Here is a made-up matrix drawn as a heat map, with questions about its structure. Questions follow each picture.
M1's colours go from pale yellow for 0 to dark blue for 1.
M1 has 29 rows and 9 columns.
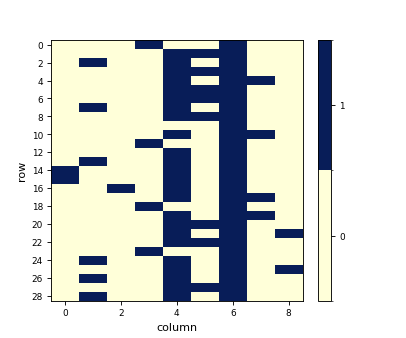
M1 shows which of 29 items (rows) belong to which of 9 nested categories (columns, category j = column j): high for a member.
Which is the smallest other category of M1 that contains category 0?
4
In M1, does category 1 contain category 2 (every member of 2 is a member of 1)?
no
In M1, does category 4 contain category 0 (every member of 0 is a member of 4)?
yes
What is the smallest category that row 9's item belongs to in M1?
6
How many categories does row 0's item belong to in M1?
2
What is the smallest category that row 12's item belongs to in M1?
4
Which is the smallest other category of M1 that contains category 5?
4
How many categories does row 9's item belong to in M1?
1
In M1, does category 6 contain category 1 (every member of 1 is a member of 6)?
yes
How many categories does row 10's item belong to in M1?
3
